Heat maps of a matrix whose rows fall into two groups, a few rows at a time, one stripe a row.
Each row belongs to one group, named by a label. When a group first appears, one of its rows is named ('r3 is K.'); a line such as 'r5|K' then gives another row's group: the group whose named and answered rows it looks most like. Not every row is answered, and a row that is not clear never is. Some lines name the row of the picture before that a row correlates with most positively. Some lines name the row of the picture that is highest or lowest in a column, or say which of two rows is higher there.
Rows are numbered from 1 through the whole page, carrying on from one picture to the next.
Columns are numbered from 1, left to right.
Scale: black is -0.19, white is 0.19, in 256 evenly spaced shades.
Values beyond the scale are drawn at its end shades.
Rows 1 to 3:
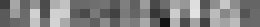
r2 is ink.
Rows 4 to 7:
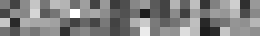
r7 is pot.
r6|pot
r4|ink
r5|ink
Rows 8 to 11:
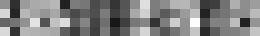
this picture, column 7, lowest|8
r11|pot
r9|pot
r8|pot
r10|ink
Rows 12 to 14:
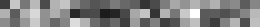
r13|pot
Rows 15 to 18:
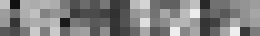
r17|pot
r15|pot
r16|pot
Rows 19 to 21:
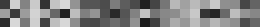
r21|ink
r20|pot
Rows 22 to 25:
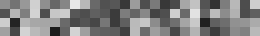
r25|pot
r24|pot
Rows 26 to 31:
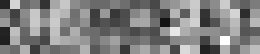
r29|ink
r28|pot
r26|ink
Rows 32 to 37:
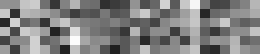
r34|ink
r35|pot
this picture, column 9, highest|36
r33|pot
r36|ink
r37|pot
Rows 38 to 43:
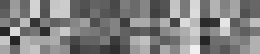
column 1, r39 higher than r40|No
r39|ink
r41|ink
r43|pot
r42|pot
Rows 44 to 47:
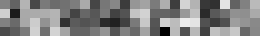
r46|pot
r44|pot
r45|pot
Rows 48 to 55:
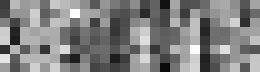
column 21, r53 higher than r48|No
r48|ink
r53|ink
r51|pot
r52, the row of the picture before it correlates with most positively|45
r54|pot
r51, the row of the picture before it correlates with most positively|45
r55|pot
